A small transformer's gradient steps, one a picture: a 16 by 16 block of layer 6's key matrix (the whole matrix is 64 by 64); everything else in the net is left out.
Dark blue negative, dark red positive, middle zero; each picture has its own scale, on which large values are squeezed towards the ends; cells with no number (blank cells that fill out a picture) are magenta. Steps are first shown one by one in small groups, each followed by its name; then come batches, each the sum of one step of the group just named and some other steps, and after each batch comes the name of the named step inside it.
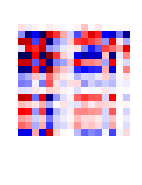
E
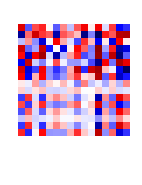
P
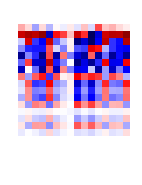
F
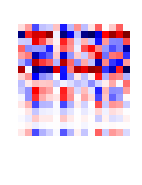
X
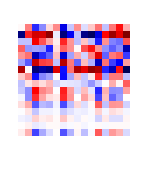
X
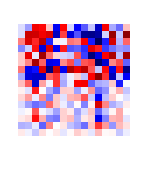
P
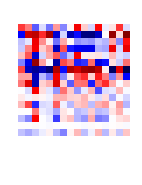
X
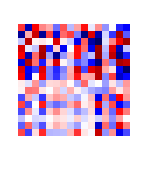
P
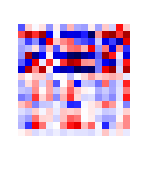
F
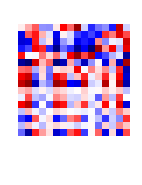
P
